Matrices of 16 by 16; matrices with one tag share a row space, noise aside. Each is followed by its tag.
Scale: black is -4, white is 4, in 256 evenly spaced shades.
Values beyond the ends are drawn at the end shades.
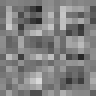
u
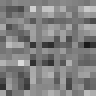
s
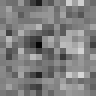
u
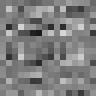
u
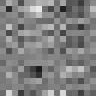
u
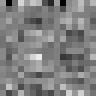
u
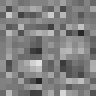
u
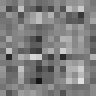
u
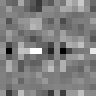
u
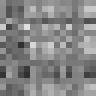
s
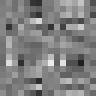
u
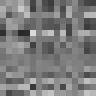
s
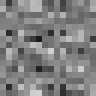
u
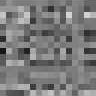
s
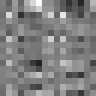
u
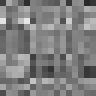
s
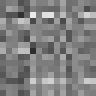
s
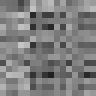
s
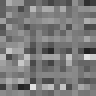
s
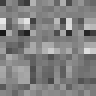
s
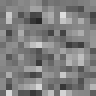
u
